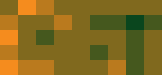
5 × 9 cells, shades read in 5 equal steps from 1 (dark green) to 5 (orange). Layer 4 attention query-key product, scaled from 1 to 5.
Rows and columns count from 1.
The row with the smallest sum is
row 2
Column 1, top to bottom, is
3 4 5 4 5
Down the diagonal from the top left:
3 3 2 3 3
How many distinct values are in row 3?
3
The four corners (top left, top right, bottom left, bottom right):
3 3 5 3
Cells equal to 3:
26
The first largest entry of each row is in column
2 1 1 1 1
